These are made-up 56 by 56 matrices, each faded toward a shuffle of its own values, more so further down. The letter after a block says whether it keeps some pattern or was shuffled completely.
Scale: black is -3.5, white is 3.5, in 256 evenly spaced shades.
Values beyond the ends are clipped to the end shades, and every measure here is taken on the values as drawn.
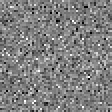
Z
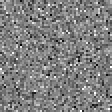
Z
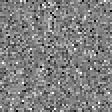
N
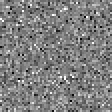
Z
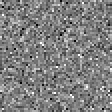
Z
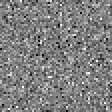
Z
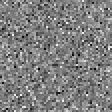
Z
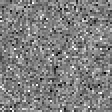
Z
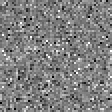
Z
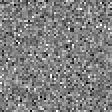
N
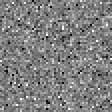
N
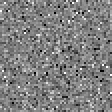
Z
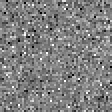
N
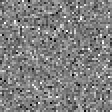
Z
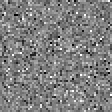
N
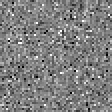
N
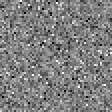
Z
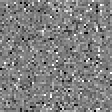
N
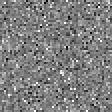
Z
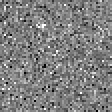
Z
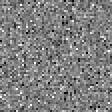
Z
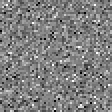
N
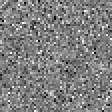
N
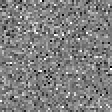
N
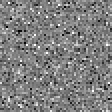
N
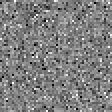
Z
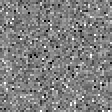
Z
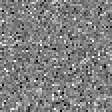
N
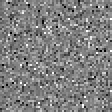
N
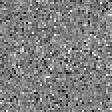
N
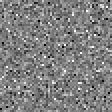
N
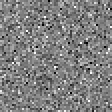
Z
